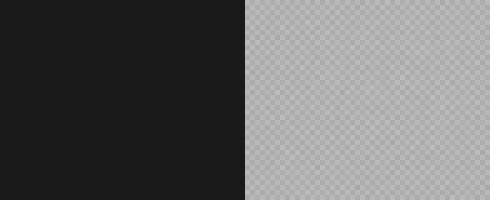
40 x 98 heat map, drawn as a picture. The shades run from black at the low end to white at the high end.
It is made of 1 by 2 panels. Panel 1,1: very low, flat. Panel 1,2: high, checkered, faint in contrast.
